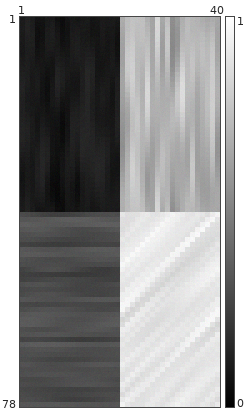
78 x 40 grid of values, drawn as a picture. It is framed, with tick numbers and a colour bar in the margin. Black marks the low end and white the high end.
It is made of 2 by 2 panels. Panel 1,1: very low, streaked downward, faint in contrast. Panel 1,2: high, streaked downward. Panel 2,1: low, streaked across, faint in contrast. Panel 2,2: very high, slanting up to the right, faint in contrast.
